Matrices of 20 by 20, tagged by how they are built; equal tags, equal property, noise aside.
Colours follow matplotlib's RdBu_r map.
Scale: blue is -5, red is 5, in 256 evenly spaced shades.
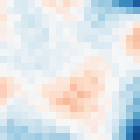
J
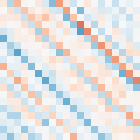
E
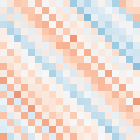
E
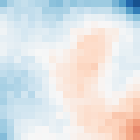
J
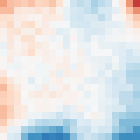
J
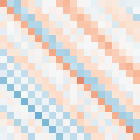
E
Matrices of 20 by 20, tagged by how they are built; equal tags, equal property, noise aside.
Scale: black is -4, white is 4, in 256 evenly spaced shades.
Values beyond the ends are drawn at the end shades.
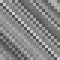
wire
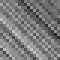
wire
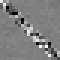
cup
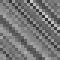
wire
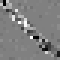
cup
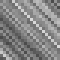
wire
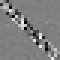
cup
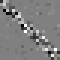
cup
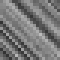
wire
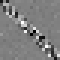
cup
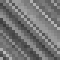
wire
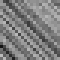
wire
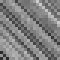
wire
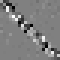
cup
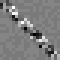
cup
